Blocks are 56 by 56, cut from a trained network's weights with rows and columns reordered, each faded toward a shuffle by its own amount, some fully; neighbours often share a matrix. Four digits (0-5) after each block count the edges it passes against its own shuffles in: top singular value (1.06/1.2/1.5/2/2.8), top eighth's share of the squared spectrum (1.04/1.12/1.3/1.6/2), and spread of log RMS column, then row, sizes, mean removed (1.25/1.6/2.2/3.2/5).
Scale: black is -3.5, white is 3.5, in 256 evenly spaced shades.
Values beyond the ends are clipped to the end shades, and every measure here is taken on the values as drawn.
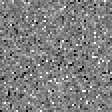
0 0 0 0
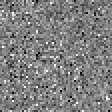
2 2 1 1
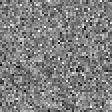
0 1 0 0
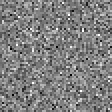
1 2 0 0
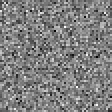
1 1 0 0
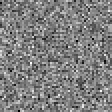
2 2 0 0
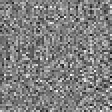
3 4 2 2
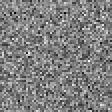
0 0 0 0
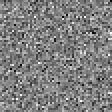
1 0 0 0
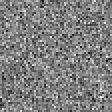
2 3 0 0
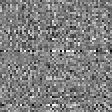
3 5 2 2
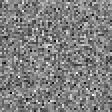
0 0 0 0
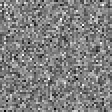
1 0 0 0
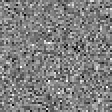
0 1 0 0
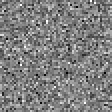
0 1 0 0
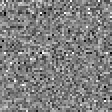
3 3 0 2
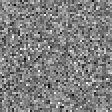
0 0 0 0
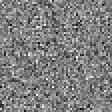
2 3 1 1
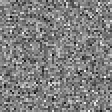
0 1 0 0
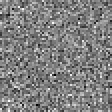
2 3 1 1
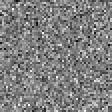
1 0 0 0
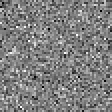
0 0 0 0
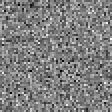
2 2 1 1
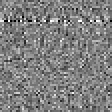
3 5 1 2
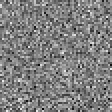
2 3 1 1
